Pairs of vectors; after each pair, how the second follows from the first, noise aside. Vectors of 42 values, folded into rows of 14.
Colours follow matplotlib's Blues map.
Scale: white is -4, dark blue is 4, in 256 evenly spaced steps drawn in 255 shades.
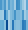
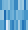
sign-scrambled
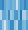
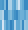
wrapped around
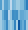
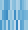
sign-scrambled
